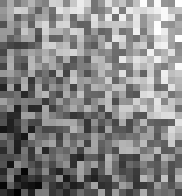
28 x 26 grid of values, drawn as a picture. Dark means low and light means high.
There are no regular stripes. The ninth with the lowest average is the bottom left. The field climbs toward the top right. No row or column stands out. The top right is the ninth with the highest average.
